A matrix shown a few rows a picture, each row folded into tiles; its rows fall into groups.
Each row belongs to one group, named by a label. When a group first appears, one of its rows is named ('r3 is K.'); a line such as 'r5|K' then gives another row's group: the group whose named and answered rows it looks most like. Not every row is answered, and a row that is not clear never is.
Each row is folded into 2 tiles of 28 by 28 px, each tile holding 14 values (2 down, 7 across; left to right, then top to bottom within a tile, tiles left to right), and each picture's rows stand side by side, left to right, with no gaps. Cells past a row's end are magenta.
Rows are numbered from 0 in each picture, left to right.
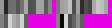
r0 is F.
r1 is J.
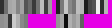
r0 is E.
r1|E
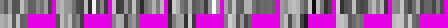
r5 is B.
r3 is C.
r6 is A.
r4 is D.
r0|D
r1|B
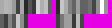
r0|J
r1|C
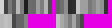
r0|A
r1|D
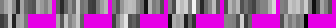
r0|J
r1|F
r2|B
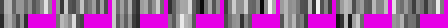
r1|D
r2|A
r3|E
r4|C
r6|J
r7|A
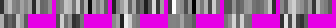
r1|B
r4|D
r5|B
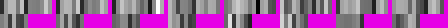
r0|C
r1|C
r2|C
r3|A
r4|B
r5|A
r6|C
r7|J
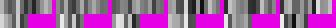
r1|D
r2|D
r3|A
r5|J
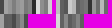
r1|A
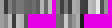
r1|F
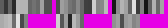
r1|J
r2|E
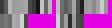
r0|E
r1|A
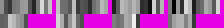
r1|A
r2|E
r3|F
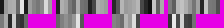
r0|C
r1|E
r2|E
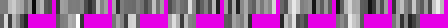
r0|B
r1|E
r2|F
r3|D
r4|F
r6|E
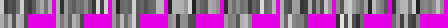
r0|F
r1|F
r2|F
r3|C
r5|A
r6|B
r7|C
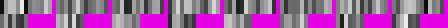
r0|C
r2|D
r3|C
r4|D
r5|F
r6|J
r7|B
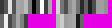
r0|E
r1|A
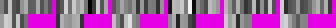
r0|D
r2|E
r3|C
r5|A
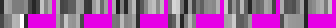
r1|F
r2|F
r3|J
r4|A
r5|F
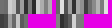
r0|J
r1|J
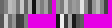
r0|B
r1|B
